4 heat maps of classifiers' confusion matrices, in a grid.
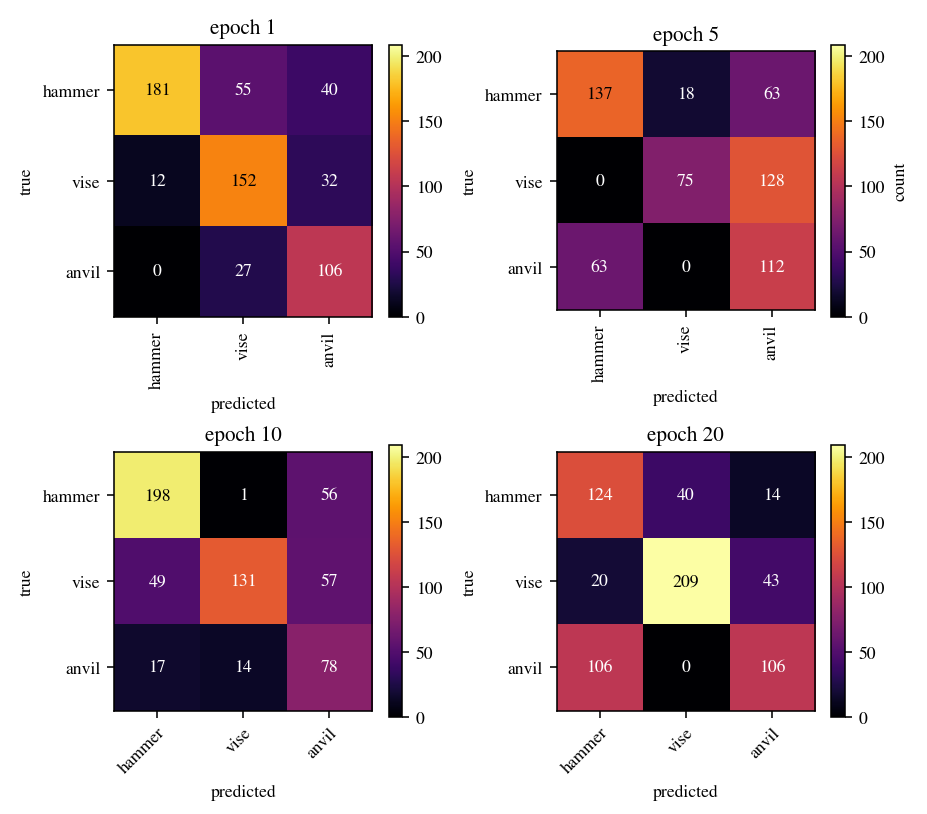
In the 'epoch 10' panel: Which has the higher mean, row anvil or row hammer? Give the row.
hammer
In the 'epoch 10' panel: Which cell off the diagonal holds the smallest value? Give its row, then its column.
hammer, vise
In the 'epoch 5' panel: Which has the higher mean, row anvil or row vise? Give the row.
vise
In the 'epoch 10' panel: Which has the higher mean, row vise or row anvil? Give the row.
vise
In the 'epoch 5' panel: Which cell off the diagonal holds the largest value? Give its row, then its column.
vise, anvil
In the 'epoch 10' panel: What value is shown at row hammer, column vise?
1
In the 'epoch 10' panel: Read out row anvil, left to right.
17 14 78
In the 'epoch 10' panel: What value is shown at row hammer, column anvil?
56
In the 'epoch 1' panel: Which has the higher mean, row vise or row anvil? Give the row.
vise
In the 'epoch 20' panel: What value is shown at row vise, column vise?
209
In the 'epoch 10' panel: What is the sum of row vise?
237
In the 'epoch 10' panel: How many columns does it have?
3
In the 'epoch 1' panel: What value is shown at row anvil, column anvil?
106
